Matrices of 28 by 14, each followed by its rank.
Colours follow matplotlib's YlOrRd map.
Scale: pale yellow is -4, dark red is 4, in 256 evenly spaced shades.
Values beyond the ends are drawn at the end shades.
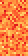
full rank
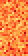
full rank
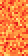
full rank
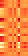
one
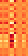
one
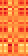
one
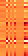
one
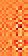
two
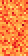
full rank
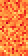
full rank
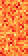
full rank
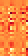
two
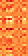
two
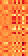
two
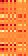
one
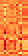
two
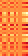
one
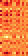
two
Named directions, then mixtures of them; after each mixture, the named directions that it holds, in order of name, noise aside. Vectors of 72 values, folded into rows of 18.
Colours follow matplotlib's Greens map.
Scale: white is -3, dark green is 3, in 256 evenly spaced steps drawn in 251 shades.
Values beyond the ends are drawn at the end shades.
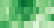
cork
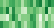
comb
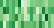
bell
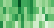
bell, cork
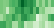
cork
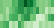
cork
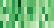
bell, cork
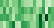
bell, comb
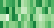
bell, comb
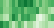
comb, cork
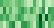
bell, comb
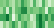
comb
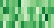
bell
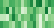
comb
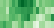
cork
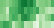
cork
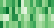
bell, comb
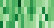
bell, cork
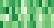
bell, comb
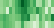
comb, cork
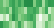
comb, cork
